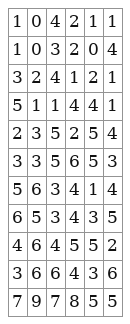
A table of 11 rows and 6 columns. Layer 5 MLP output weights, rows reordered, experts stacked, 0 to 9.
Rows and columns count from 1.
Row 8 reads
6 5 3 4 3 5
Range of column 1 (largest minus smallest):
6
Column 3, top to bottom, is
4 3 4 1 5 5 3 3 4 6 7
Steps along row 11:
up down up down same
